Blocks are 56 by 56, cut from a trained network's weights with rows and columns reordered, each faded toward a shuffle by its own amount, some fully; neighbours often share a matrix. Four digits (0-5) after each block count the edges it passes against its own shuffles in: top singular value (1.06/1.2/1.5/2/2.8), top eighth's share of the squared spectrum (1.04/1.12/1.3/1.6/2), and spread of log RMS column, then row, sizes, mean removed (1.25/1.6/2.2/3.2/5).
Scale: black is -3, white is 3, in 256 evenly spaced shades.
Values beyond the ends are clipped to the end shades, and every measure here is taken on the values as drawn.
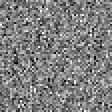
1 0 0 0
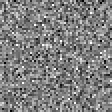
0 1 0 0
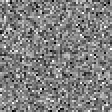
0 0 0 0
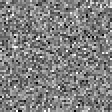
0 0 0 0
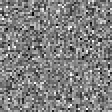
2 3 2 0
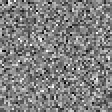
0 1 0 0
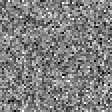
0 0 0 0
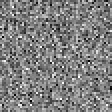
2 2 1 1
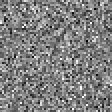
1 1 0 0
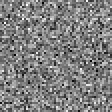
1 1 0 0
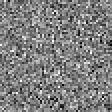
2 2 0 0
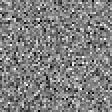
2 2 0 0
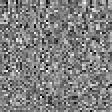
4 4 3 2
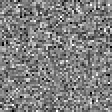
0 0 0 0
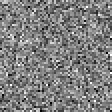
0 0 0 0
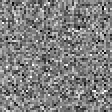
3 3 1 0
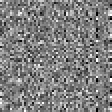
4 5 3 2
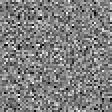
3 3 2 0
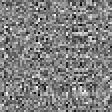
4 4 2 1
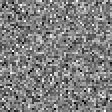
1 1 0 0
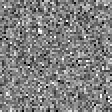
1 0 0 0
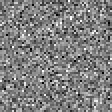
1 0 0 0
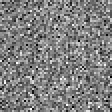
2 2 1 0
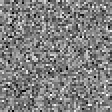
1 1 0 0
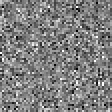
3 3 2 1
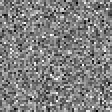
1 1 0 0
